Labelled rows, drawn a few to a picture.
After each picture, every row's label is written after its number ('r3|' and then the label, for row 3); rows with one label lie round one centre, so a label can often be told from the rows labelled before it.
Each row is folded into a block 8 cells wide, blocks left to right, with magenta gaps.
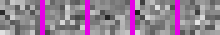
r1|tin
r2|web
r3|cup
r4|tin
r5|web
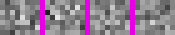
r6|web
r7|tin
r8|web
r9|cup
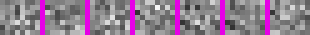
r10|web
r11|cup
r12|web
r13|tin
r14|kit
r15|kit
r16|tin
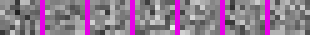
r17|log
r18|cup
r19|web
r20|web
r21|tin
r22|kit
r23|tin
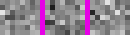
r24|cup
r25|kit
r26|tin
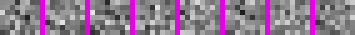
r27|log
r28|kit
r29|log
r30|web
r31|tin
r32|log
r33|web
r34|kit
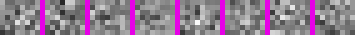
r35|web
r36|log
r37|cup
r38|cup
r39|web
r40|web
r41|tin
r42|kit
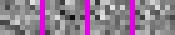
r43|kit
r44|log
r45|tin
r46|tin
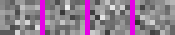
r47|web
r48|web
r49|tin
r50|kit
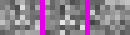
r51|web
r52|web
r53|kit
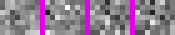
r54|cup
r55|tin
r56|log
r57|log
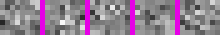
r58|kit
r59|web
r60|tin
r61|cup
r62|kit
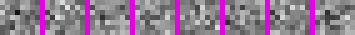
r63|log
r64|tin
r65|cup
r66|cup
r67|web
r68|kit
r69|tin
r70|cup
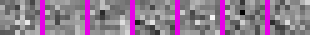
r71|web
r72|cup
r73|cup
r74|kit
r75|cup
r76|log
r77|kit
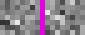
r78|kit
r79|log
